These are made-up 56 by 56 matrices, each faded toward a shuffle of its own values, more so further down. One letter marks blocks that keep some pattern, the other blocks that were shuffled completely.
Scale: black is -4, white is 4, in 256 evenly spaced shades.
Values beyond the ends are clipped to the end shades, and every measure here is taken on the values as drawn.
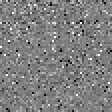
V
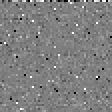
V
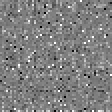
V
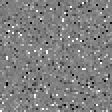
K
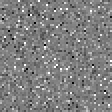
K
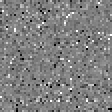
V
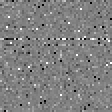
V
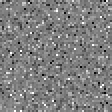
K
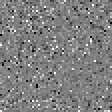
V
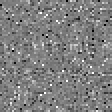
V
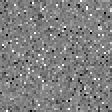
K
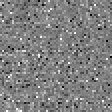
V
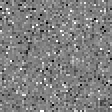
K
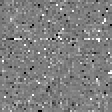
V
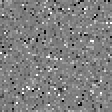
K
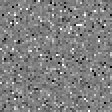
K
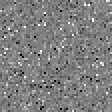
K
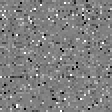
V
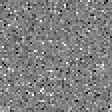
V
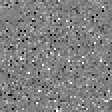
K
